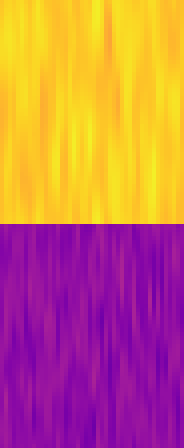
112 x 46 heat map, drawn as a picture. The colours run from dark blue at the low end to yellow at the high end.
The table splits into 2 rows of 1 panel. Panel 1,1: very high, streaked downward, faint in contrast. Panel 2,1: low, streaked downward, faint in contrast.
